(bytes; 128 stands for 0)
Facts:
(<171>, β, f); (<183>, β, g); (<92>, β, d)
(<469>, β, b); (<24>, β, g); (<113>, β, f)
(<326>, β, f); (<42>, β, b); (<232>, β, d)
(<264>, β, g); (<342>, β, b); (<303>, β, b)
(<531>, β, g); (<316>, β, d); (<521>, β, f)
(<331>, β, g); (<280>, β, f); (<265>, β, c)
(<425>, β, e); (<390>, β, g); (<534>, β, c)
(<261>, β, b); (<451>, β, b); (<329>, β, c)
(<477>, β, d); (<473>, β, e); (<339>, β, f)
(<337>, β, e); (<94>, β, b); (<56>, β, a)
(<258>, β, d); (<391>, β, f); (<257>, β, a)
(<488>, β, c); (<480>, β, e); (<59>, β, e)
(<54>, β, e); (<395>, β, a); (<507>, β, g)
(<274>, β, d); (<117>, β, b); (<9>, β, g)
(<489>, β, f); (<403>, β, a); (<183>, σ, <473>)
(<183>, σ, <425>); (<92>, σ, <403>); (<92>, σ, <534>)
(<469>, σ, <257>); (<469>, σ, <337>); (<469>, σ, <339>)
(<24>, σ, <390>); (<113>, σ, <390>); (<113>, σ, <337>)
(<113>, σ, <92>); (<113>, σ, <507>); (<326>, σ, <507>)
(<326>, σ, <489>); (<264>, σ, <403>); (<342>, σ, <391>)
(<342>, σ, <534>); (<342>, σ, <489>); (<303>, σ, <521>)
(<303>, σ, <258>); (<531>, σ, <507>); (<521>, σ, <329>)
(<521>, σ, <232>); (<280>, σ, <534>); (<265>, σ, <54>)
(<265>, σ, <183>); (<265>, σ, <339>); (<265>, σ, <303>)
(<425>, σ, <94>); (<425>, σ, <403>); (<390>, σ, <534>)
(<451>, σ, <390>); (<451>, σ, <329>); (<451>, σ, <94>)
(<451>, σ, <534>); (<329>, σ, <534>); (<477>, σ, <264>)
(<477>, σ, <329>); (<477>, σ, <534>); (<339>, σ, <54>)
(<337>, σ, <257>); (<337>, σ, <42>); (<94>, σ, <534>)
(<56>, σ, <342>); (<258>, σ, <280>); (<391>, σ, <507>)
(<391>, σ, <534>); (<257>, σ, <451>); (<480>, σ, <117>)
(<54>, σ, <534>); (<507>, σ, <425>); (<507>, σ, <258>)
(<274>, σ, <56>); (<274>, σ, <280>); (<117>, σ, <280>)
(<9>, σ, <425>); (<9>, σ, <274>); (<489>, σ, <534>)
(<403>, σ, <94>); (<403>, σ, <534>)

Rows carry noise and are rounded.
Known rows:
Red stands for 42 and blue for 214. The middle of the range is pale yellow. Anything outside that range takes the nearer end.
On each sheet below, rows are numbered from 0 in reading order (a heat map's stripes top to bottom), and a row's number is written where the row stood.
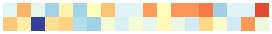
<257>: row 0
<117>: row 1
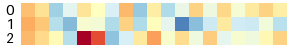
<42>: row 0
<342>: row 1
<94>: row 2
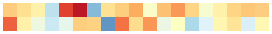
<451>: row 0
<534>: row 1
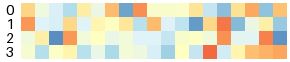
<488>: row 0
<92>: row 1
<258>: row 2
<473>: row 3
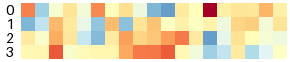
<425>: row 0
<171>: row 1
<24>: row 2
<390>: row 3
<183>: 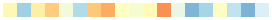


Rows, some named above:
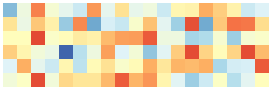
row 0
<113>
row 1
<54>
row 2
<390>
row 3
<337>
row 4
<257>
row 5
<390>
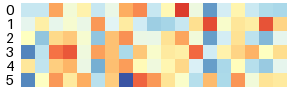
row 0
<507>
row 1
<59>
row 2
<183>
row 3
<521>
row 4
<183>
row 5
<280>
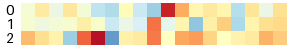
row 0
<395>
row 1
<477>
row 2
<451>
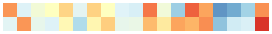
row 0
<403>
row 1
<257>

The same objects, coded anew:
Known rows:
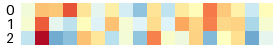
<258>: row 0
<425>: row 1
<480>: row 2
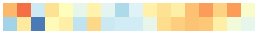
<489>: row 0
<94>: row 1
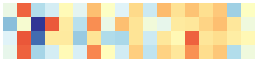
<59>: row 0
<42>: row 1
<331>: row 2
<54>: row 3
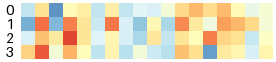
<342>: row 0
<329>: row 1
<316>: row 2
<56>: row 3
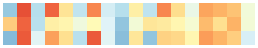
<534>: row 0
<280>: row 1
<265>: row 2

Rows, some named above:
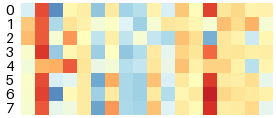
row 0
<264>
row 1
<280>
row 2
<56>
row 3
<9>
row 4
<274>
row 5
<183>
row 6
<507>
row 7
<183>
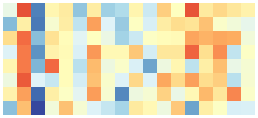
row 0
<264>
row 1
<303>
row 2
<113>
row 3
<337>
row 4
<257>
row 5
<425>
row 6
<521>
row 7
<117>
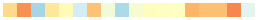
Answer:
<339>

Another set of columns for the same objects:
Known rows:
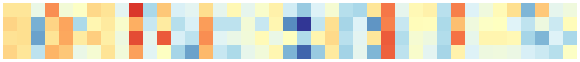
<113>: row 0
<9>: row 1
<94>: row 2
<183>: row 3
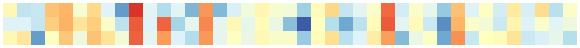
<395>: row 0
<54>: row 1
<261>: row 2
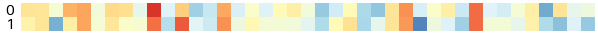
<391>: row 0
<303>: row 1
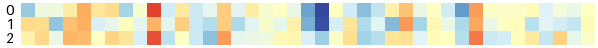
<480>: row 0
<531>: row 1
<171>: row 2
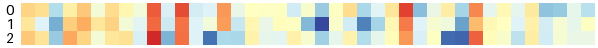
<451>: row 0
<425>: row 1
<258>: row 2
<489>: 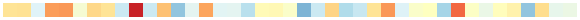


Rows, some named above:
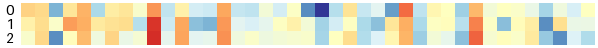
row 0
<9>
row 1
<339>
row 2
<117>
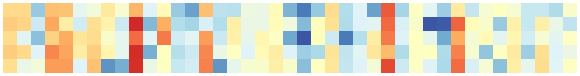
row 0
<183>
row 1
<274>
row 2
<425>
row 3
<521>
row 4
<56>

